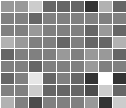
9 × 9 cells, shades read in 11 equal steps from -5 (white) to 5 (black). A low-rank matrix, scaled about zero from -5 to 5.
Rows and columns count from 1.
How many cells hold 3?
4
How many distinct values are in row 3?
3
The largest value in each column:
1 0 2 1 1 1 3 3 3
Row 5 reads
1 0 0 0 -1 0 -1 -1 1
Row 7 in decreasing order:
3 3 1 1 1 0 0 -4 -5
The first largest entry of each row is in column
7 3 7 5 1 3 7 7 8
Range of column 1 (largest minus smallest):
3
